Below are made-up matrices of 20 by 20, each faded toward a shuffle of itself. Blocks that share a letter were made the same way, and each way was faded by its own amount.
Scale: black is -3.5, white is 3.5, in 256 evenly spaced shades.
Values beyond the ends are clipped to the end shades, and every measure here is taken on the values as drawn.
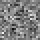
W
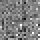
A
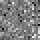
A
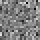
W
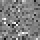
A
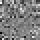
W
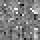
A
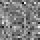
W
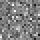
A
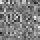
W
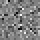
A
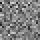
W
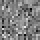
W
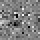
A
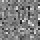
W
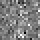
A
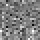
W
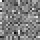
W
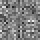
W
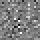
A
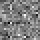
W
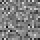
W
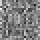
W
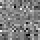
W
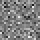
W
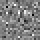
W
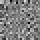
W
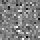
A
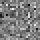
W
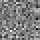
W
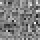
W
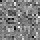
W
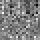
W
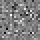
A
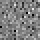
A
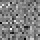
A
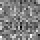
W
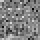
A
